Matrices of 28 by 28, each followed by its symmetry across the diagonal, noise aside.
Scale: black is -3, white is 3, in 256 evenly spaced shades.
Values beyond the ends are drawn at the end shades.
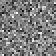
symmetric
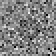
symmetric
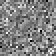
symmetric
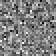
antisymmetric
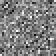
symmetric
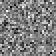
antisymmetric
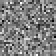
antisymmetric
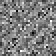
symmetric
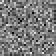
symmetric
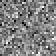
symmetric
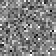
symmetric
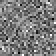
symmetric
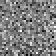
antisymmetric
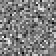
symmetric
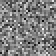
antisymmetric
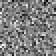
antisymmetric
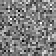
antisymmetric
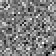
symmetric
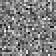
antisymmetric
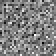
symmetric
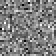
antisymmetric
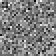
symmetric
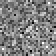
symmetric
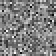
antisymmetric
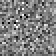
antisymmetric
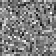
antisymmetric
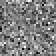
antisymmetric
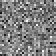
antisymmetric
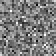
symmetric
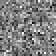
antisymmetric
